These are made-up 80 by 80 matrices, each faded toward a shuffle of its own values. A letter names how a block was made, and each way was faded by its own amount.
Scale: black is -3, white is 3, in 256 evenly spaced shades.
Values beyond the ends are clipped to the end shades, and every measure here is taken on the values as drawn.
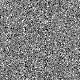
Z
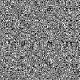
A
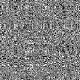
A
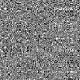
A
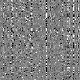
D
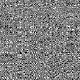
A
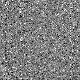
Z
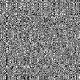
A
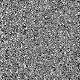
Z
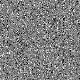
Z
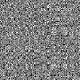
A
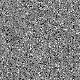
Z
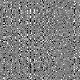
D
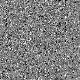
Z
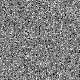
Z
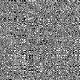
A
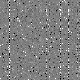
D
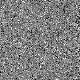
Z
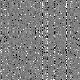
D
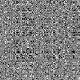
A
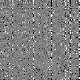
D
